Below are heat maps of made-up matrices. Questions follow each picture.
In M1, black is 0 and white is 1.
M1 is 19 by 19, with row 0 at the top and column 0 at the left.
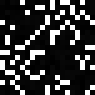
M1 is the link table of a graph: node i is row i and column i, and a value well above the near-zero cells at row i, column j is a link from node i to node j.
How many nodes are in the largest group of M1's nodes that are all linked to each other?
3
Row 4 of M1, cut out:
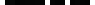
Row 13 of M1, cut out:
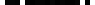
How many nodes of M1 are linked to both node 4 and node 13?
2
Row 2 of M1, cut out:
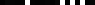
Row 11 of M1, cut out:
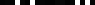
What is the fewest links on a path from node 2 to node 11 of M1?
5
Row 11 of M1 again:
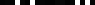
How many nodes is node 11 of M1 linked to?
4
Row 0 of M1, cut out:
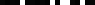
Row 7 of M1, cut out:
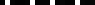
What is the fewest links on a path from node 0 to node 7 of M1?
2
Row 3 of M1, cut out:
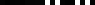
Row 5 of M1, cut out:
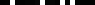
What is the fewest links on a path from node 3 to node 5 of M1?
5
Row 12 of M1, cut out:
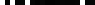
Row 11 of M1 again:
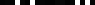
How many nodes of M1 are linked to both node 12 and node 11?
0
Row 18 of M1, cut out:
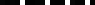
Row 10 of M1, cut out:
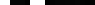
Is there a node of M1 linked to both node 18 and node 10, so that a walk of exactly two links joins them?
no
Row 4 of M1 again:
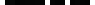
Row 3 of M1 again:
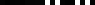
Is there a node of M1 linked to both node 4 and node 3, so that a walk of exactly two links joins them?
yes
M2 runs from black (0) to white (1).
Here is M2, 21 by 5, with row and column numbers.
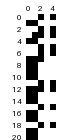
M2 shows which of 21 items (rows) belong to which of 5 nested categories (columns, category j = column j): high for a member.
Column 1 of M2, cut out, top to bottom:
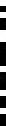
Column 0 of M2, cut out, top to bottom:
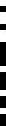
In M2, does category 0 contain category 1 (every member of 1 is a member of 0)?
yes
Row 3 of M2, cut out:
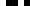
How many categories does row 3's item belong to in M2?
2
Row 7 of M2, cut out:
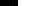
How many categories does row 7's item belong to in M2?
2
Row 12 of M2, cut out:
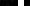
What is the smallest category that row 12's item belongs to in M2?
3
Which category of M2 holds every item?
3
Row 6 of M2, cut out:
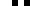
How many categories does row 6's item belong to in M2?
3
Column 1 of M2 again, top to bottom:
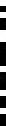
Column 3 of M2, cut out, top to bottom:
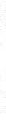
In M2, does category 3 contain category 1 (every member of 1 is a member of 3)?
yes
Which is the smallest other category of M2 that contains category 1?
0
